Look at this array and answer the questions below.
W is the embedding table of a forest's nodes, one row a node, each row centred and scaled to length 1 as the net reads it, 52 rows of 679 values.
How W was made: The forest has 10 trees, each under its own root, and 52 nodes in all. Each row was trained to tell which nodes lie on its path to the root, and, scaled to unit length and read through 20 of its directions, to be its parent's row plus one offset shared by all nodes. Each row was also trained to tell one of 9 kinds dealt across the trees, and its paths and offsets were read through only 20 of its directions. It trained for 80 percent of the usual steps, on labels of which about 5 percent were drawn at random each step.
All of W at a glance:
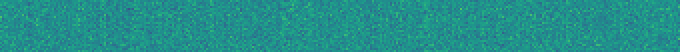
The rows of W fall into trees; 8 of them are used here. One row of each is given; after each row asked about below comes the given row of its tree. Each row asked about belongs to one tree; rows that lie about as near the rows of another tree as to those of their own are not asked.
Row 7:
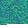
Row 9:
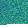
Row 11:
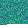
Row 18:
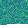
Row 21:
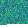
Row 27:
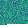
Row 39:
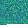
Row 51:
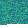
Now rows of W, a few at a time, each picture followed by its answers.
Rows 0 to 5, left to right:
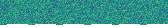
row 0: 11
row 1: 21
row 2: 18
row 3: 27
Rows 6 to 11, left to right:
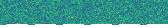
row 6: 18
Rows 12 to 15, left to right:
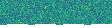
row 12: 51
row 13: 27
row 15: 39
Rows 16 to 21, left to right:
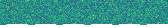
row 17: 18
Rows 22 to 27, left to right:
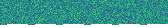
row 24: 27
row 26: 18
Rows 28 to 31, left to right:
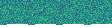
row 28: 9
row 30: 11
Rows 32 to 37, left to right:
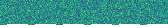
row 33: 27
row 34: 11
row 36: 18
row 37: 18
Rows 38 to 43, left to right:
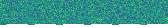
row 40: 27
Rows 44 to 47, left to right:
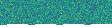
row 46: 27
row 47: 9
